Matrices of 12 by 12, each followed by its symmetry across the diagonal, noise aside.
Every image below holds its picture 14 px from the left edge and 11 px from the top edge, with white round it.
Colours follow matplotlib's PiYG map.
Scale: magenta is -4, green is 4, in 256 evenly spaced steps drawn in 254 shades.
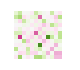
symmetric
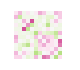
symmetric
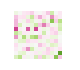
neither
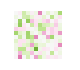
neither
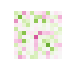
symmetric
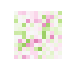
antisymmetric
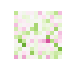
neither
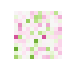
neither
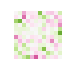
antisymmetric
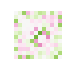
symmetric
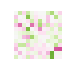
antisymmetric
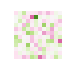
neither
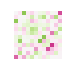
symmetric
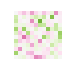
antisymmetric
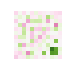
symmetric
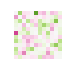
antisymmetric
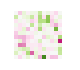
antisymmetric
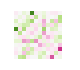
symmetric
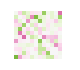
antisymmetric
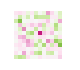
neither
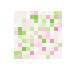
symmetric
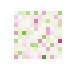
antisymmetric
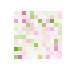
neither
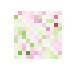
antisymmetric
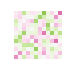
symmetric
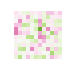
neither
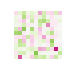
neither
